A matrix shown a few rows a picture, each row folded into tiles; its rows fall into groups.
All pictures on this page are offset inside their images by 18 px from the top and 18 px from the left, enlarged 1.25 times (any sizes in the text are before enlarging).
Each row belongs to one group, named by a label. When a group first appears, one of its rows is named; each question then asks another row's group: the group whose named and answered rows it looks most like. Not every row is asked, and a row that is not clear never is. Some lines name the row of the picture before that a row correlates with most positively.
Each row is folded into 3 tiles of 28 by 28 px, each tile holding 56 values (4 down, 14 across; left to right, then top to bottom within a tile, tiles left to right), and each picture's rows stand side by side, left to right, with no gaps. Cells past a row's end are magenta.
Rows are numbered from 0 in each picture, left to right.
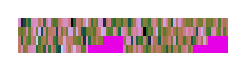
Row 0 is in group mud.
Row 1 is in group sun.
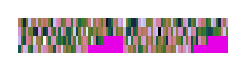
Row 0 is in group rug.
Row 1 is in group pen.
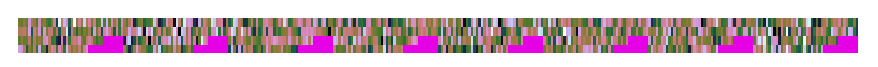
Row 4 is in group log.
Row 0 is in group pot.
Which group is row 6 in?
mud
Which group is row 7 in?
sun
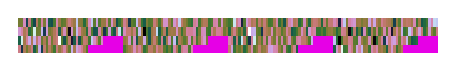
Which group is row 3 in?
rug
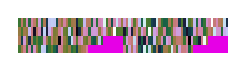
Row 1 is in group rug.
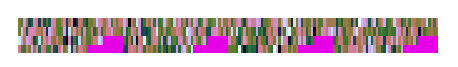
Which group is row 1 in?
sun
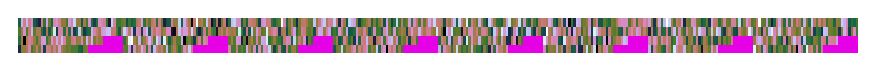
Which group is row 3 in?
rug
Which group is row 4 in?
sun
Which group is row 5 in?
log
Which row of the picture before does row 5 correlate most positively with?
0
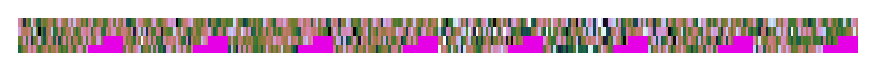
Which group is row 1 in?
mud
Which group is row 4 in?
pen
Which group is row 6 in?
sun
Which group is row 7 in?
pen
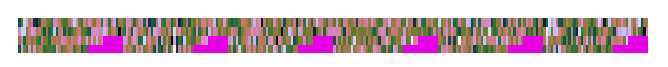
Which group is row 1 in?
log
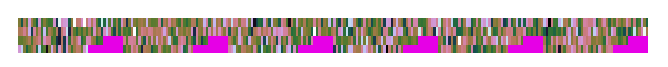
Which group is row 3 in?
rug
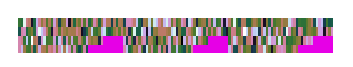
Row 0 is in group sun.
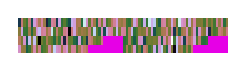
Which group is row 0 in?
pot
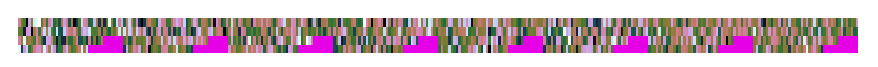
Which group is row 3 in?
rug
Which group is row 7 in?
pen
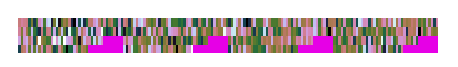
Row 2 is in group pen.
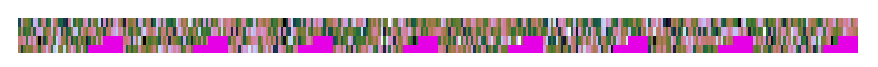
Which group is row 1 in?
pot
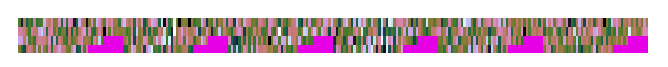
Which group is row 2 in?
rug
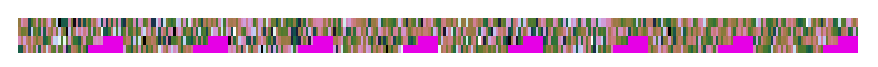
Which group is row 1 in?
pot
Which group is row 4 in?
sun
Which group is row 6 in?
sun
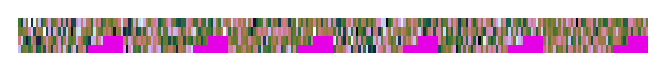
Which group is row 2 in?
log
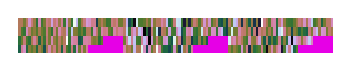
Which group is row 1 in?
sun
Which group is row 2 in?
log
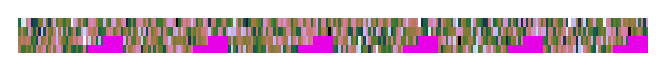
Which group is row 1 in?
mud
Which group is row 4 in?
pot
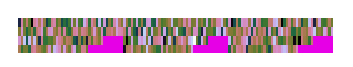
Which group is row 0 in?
pot
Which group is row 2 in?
mud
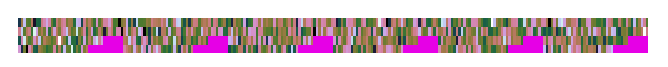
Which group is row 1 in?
sun
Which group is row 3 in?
mud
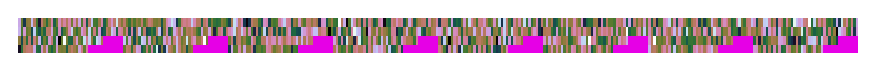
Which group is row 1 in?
mud
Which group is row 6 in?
pen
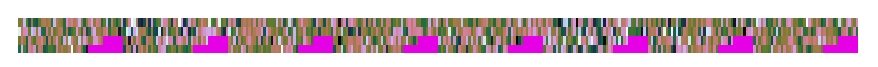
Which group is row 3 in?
rug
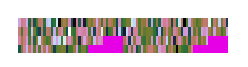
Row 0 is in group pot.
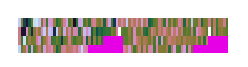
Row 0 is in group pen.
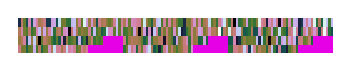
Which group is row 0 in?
pot
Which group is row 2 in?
rug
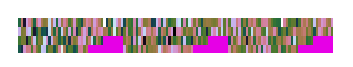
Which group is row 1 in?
pot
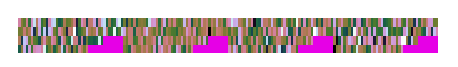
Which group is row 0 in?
rug
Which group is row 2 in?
log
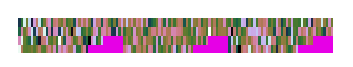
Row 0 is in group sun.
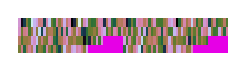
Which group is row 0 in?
mud
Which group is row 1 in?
mud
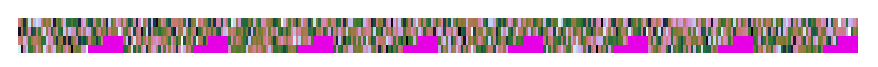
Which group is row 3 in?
rug
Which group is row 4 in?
sun
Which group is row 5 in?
rug
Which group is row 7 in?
rug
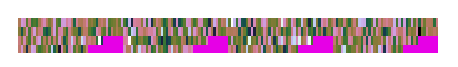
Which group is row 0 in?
mud
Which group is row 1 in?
pen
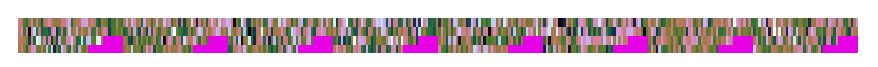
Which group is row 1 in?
rug
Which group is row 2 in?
sun
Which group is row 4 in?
pot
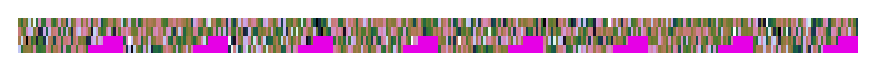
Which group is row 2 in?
rug
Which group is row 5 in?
pot
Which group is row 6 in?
log
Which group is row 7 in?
sun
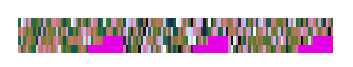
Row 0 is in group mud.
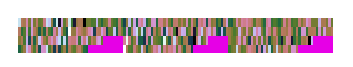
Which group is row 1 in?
sun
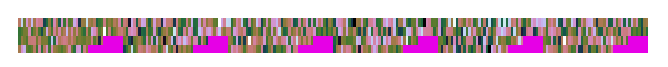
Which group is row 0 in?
log
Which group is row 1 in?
rug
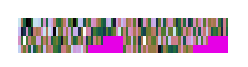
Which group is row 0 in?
pen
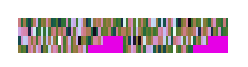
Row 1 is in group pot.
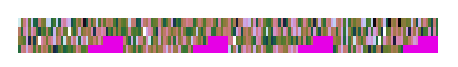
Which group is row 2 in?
pen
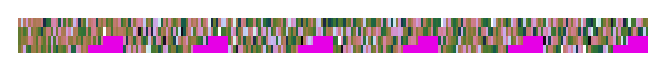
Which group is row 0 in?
log
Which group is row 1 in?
rug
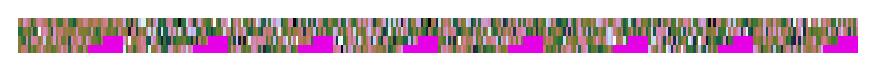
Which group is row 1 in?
pen
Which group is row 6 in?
sun
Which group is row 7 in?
pot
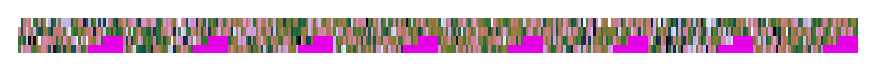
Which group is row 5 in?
pot
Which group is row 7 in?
sun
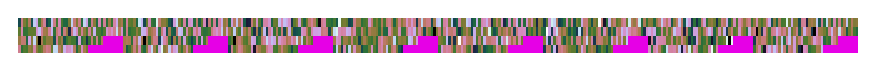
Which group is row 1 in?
pot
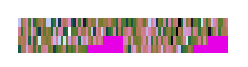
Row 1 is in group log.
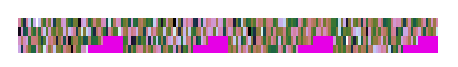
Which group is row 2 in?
sun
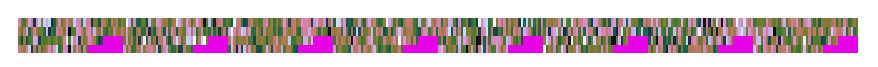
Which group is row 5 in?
sun
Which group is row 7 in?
sun
